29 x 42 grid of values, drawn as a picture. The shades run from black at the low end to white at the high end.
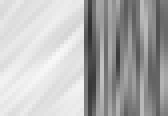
It is made of 1 by 2 panels. Panel 1,1: very high, slanting up to the right, faint in contrast. Panel 1,2: middling, streaked downward, strong in contrast.
